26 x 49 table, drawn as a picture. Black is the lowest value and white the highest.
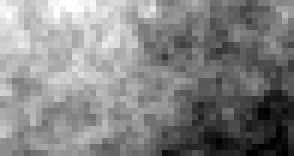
Grain: blotchy. Slope: up to the top left. Ninth with the lowest average: bottom right. Lone odd cells: none. Ninth with the highest average: top left.
